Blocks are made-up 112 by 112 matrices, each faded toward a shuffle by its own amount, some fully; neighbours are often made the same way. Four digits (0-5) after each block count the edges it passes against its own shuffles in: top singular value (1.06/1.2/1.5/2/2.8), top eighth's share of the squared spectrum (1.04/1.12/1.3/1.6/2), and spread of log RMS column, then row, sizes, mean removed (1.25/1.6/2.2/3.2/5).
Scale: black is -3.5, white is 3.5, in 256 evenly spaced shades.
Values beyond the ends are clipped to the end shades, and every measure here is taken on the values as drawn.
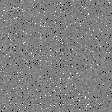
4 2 1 0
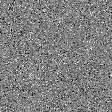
2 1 0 0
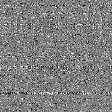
4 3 1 3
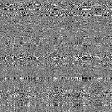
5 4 2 4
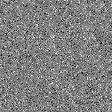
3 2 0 0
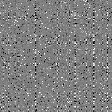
5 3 3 2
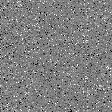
3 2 0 0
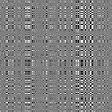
5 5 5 4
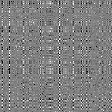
5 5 4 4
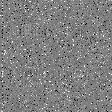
3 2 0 0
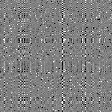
5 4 3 3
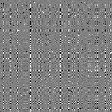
5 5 4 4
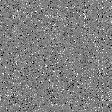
4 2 1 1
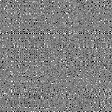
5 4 2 3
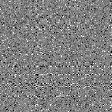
4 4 2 3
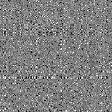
4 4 2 2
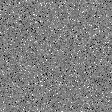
0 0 0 0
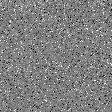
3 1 0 0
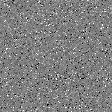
3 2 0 1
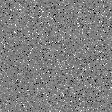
3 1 1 0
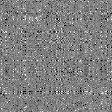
5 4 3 3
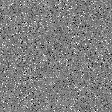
3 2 0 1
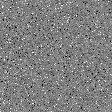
0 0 0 0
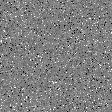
0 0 0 0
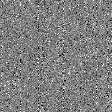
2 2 3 0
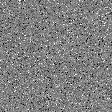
0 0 0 0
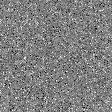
0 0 0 0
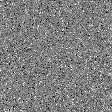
0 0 0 0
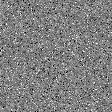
0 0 0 0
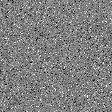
0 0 1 0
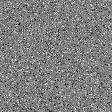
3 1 0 0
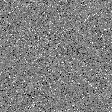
2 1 0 0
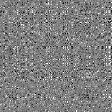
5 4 3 3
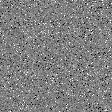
2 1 0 0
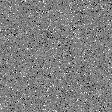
2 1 0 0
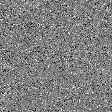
0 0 0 2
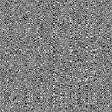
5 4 3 3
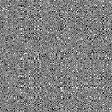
5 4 3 3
